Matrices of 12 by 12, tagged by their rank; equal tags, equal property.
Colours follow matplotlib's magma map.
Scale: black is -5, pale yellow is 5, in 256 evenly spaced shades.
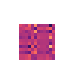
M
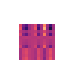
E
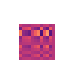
E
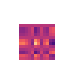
E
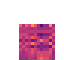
M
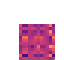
M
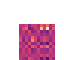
M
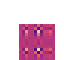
E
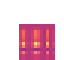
E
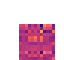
M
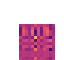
M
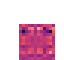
M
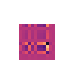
E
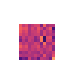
M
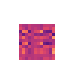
M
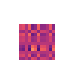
E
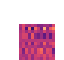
M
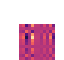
E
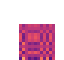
E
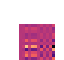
E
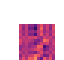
M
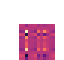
E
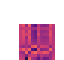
M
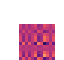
E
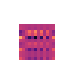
E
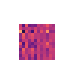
M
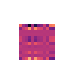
E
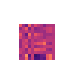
M
